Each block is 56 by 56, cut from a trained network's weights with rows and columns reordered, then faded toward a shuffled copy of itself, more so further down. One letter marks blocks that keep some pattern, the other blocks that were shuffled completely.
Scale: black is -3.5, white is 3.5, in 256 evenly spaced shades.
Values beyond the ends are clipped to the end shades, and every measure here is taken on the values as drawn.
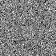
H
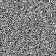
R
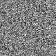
R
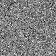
H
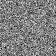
H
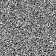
H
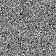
H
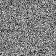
H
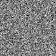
R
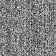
R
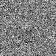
R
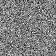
H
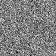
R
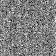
R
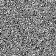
H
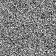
H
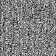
R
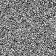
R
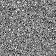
H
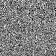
H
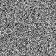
R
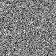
R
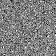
H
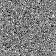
H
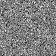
H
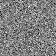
H
